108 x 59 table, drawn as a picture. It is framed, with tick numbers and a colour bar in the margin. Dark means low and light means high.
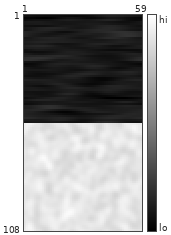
The table splits into 2 rows of 1 panel. Panel 1,1: very low, streaked across, faint in contrast. Panel 2,1: very high, blotchy, faint in contrast.
